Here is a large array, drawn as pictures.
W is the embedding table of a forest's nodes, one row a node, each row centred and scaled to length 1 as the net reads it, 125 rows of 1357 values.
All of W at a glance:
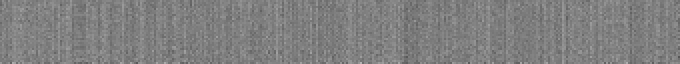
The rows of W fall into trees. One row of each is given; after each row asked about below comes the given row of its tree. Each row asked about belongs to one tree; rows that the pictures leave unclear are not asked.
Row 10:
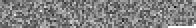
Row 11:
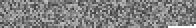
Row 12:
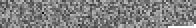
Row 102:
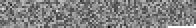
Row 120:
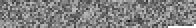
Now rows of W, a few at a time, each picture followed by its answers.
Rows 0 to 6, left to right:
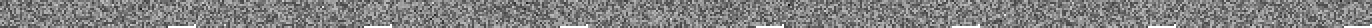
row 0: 12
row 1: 120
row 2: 11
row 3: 11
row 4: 10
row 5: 11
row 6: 120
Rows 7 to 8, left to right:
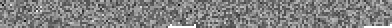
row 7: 120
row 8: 10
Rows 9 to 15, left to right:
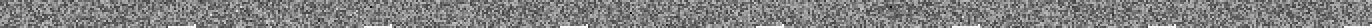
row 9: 12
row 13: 11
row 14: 11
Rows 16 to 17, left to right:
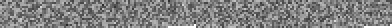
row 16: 102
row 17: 102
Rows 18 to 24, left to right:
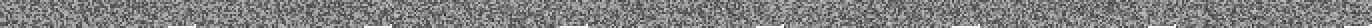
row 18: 11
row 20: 10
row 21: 11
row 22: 102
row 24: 12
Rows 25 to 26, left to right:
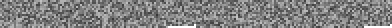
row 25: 102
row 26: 11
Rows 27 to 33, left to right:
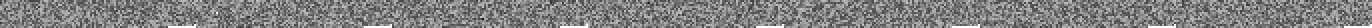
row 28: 102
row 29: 10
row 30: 120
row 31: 102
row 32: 11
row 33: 12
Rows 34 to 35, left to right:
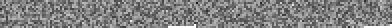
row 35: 102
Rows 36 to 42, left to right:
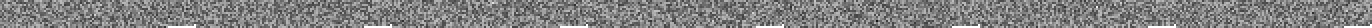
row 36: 102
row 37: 11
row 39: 11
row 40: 120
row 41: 11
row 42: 120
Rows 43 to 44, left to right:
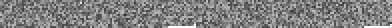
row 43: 10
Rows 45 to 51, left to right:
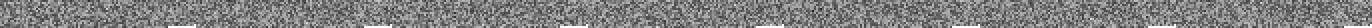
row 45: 12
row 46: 11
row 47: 11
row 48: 102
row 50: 11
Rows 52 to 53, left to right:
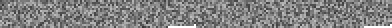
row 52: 120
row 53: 11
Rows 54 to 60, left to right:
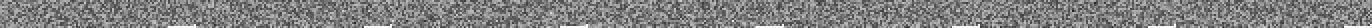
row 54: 102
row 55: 11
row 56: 12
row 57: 102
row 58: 11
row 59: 10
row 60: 11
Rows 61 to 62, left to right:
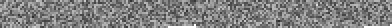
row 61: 102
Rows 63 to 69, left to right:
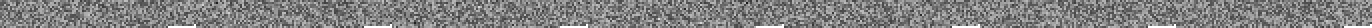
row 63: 120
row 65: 102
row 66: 102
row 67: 12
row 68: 11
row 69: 11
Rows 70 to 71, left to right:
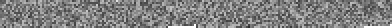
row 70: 120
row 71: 102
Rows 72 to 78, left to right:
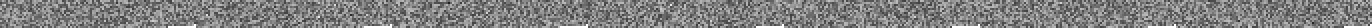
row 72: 12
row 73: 102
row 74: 102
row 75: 120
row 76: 11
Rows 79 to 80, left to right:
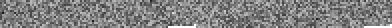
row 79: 120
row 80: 102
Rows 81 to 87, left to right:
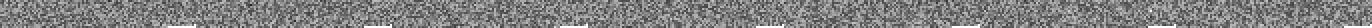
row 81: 102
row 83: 10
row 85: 102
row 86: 120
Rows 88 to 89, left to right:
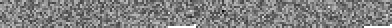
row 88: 102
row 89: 120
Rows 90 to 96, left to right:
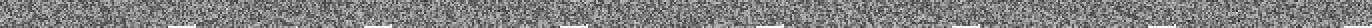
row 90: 12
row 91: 11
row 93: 12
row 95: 11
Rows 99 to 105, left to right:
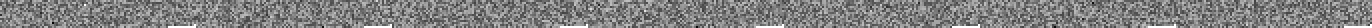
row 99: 12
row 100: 102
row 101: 102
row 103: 120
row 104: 102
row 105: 11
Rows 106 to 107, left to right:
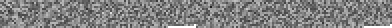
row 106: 102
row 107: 102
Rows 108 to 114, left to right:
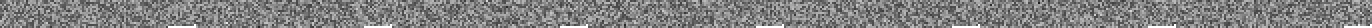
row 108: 120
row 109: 11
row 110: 12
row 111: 12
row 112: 11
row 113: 11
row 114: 11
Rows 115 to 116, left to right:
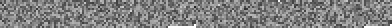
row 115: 120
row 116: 120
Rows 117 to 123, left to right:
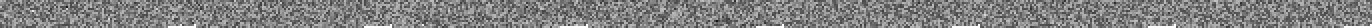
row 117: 10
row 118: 120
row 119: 102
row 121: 11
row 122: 10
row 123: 102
